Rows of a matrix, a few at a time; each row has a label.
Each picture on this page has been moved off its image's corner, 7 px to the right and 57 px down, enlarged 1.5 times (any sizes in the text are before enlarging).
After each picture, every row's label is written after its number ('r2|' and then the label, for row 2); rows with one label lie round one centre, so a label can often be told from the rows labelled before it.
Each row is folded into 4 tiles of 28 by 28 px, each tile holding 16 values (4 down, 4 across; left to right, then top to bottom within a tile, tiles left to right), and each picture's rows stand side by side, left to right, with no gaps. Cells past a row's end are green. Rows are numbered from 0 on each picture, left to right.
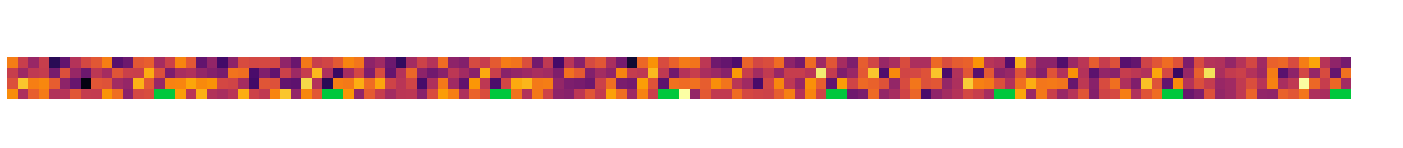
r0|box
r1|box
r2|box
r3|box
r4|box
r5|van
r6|box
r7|van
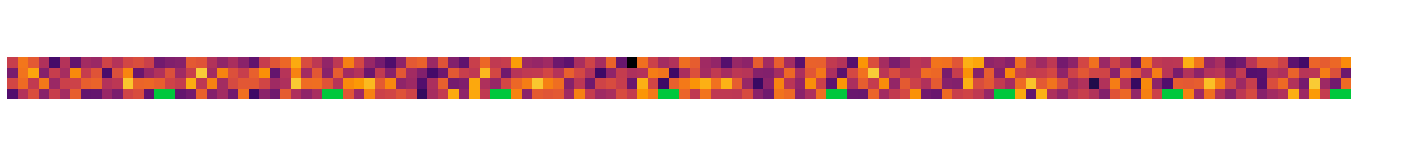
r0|van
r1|van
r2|box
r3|box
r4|box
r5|van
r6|box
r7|box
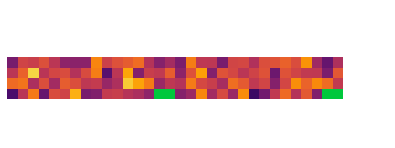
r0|van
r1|van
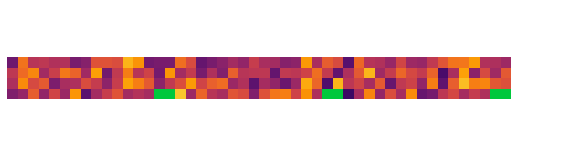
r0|van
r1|box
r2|van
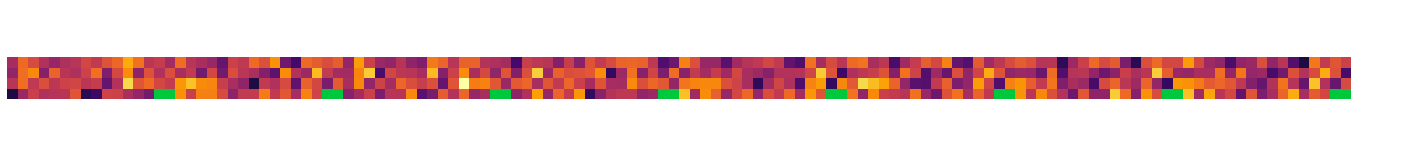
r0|van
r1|box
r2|van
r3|van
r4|box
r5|box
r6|box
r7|box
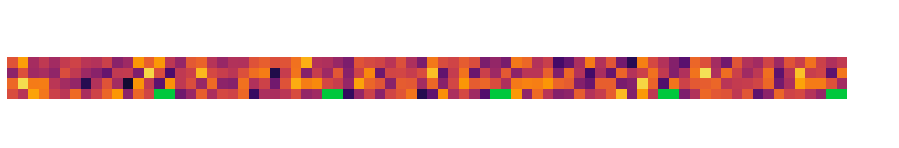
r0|box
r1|van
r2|van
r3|box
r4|van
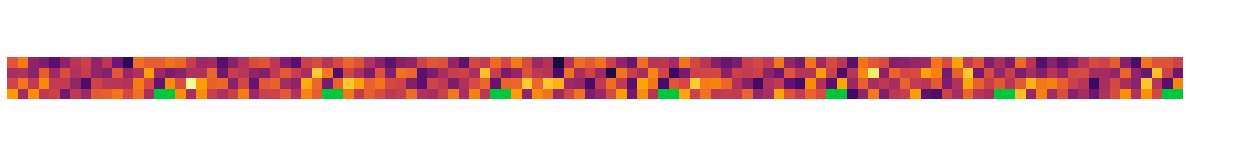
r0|box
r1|box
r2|box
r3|box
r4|box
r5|van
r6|box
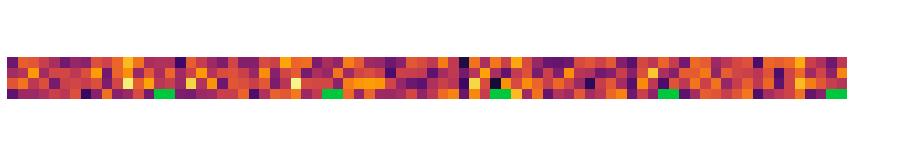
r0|van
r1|van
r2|box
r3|box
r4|van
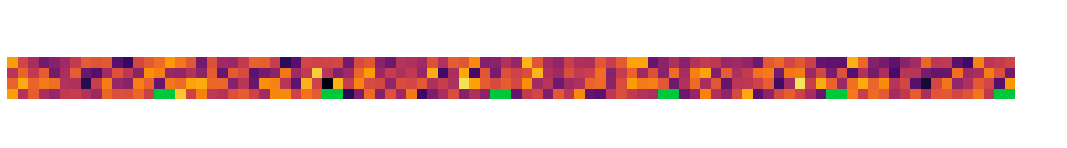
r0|box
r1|box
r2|van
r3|van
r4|van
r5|box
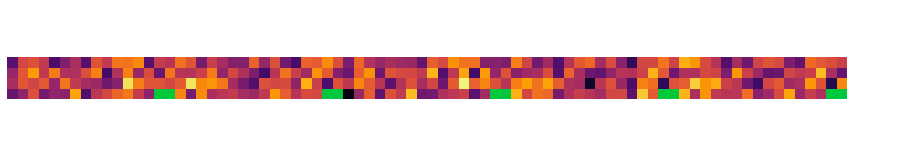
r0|van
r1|box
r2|van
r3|box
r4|box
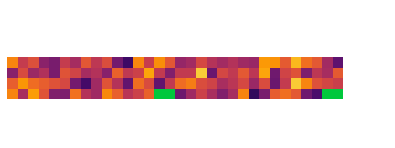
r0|box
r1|van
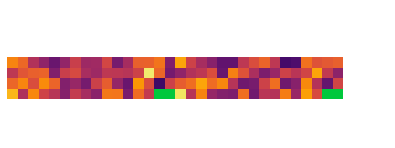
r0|box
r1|box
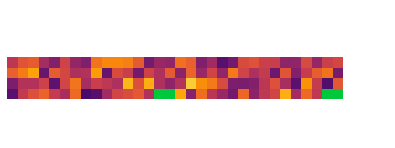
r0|van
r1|box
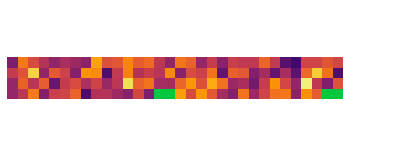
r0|van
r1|box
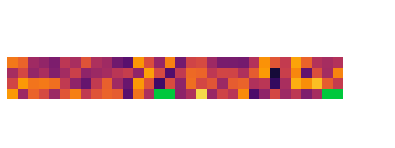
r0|box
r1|van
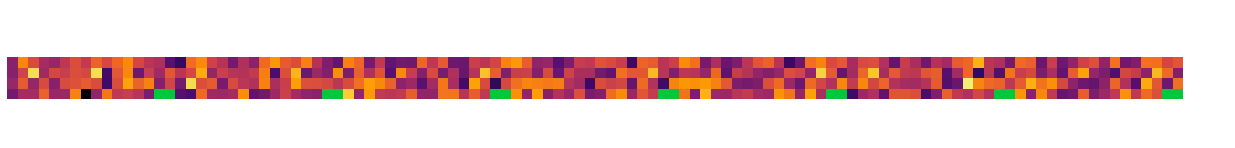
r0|van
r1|van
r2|box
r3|box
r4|box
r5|van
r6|box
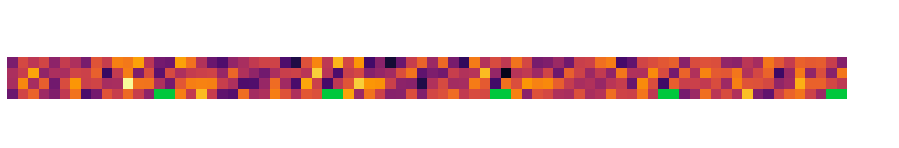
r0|van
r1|box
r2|box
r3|box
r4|van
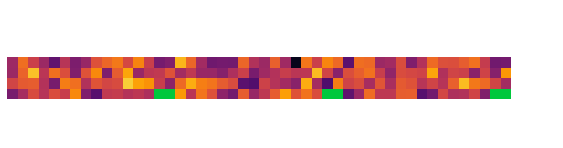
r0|van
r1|box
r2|van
